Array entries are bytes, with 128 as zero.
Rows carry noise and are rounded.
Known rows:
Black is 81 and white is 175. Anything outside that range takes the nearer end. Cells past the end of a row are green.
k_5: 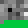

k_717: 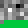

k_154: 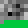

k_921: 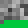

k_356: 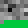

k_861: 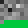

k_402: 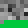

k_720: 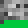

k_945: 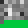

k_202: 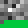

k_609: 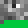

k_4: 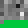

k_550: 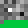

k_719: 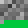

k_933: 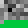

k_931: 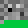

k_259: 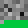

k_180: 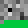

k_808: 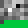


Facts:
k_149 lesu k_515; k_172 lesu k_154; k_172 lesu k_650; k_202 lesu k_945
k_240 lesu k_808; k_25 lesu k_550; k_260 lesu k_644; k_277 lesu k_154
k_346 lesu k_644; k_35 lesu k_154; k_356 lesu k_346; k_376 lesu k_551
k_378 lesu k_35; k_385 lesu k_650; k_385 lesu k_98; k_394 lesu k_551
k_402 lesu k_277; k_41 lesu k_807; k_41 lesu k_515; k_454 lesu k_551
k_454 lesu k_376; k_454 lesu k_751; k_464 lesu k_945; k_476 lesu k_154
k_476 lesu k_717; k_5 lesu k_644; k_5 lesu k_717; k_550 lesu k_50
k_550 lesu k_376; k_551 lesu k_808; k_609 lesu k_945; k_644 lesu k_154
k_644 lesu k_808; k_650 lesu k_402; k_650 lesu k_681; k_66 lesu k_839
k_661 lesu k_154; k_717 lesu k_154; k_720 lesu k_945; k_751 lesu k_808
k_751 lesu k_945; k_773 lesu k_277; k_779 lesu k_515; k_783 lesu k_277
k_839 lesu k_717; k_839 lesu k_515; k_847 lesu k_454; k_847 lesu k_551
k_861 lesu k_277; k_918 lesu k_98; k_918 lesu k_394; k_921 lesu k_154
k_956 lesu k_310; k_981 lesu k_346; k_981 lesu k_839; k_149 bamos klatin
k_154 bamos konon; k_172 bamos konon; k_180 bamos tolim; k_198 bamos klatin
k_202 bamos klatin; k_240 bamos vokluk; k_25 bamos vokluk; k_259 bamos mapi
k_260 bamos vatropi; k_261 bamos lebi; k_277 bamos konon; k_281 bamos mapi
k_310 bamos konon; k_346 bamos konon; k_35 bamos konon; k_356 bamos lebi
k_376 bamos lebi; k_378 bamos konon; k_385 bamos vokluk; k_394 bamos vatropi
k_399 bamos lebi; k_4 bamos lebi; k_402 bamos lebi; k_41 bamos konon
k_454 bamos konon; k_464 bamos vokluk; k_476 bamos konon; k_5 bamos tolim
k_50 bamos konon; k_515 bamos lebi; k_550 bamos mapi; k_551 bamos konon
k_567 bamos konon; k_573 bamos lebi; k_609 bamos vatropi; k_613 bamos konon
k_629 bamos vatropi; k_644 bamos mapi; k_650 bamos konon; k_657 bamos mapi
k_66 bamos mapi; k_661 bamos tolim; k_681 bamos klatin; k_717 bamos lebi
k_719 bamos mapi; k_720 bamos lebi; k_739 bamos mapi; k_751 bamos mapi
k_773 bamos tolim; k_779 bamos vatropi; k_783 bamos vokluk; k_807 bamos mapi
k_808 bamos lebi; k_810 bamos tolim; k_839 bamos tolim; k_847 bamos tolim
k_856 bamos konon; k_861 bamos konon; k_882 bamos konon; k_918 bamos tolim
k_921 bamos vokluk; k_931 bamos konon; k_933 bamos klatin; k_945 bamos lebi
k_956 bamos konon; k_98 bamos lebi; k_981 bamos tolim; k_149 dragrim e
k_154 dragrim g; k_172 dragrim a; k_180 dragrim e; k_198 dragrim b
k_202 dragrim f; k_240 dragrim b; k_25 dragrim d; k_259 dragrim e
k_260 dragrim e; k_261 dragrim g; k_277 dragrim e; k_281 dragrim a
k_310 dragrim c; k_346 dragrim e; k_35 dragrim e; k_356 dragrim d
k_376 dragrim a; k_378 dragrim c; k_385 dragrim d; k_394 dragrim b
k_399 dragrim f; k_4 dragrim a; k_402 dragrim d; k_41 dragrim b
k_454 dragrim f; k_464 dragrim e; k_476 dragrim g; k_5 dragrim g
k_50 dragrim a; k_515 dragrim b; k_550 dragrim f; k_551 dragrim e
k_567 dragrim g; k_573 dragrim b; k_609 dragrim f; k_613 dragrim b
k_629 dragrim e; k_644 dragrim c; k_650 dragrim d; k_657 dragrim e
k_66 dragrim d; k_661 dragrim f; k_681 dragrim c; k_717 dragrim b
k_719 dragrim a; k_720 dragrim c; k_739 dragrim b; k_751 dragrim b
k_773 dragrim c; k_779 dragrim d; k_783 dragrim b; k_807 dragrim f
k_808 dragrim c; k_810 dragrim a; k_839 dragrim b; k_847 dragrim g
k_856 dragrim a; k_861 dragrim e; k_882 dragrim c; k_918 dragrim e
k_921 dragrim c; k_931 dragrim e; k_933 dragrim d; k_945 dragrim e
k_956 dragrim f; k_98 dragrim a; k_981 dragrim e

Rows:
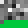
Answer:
k_807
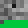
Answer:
k_399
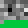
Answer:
k_650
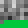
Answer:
k_681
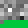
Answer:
k_839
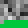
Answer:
k_25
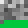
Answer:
k_310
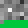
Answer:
k_41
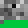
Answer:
k_956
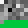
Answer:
k_779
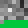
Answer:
k_783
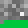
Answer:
k_810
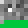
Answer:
k_739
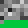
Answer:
k_918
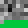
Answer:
k_66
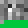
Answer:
k_751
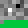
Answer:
k_573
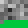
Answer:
k_882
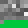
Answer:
k_847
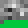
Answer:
k_773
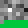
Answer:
k_240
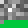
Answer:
k_394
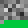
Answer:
k_149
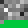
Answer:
k_464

